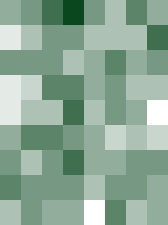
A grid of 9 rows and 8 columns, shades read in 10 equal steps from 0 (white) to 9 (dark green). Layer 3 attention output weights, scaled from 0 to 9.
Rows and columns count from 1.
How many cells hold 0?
2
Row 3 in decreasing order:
6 5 5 5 5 4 4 3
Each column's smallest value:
1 2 3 3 0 2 3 0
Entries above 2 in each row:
8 7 8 6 6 6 8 8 7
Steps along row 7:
down up up down same up same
